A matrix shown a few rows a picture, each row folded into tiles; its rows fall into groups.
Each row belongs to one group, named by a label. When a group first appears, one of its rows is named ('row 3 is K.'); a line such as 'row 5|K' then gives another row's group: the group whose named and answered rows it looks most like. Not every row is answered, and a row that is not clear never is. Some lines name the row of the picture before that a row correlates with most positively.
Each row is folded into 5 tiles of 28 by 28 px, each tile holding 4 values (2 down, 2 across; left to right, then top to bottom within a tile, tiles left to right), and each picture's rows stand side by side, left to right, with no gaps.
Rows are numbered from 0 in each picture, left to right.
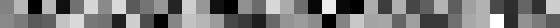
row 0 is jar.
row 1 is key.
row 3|key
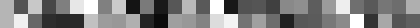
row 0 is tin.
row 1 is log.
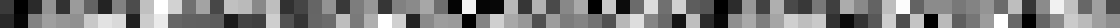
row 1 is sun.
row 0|log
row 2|log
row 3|jar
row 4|jar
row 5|log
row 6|key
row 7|tin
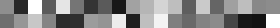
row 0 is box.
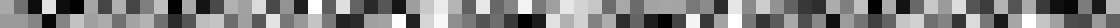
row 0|jar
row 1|jar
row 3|sun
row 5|box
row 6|jar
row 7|key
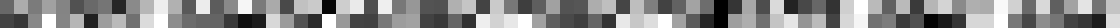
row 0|key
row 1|sun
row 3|log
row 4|log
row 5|log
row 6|sun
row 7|sun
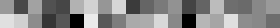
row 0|tin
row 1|tin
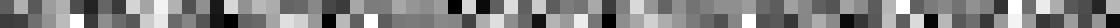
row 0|key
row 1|sun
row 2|tin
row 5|key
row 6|key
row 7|box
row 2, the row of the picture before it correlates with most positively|1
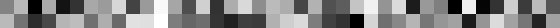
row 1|sun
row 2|tin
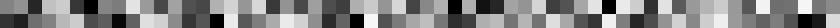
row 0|key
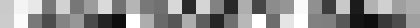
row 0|sun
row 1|box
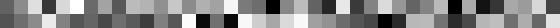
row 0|box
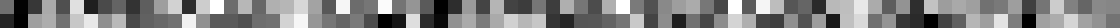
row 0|log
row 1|box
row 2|sun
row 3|log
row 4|key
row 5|box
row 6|sun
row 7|tin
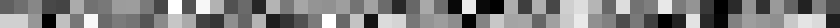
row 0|tin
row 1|box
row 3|jar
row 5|log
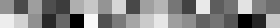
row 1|sun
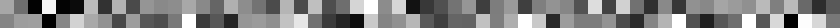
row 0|jar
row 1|key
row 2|tin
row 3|log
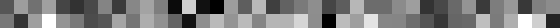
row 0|key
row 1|jar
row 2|tin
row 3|log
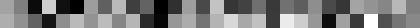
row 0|jar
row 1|log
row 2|tin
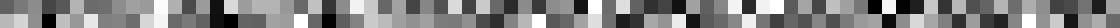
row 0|tin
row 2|tin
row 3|box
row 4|box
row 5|box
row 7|key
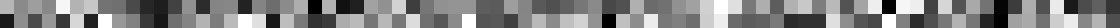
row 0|key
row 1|log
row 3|key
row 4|tin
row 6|box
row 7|log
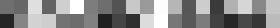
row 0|box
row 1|sun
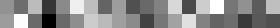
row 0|tin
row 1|box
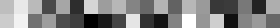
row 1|key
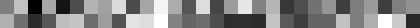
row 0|jar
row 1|sun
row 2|log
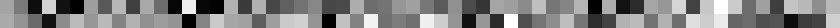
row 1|jar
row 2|tin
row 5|sun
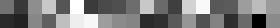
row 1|key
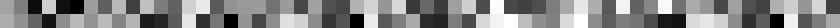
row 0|jar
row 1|key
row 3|log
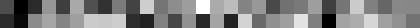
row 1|key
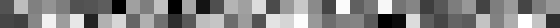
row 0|key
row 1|jar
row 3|log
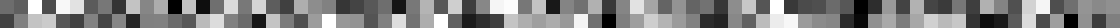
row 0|box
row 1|jar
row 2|key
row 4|tin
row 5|log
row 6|log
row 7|key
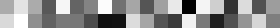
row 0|sun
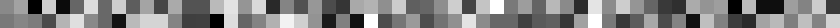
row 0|jar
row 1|tin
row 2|tin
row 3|box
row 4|box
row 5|jar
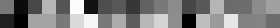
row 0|log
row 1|tin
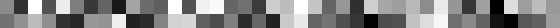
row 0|box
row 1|box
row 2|sun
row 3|sun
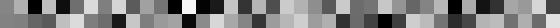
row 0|jar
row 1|jar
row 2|sun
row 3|jar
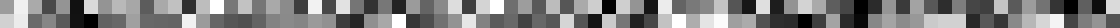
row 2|box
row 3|box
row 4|box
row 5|sun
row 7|key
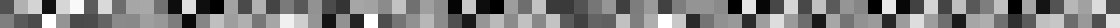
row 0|box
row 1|jar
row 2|tin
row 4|log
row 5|jar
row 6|jar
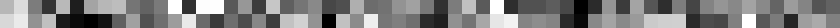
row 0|sun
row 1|box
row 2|tin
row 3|log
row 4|log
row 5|key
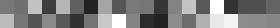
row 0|box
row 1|log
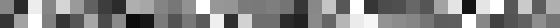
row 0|box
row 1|key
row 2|log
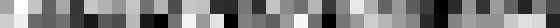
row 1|key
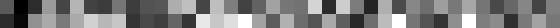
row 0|log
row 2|box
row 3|key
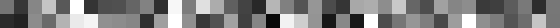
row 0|log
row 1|box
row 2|tin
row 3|key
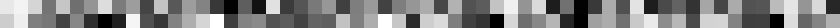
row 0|sun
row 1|key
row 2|log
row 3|tin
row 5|tin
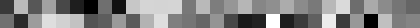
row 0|key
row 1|sun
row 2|key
